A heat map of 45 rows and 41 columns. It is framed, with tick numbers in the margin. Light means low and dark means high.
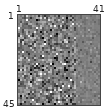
Mirror symmetry: none. Seam: vertical, 70% of the way across, the right part calmer. Slope: none. Histogram: heavy tails on both sides. Grain: fine.
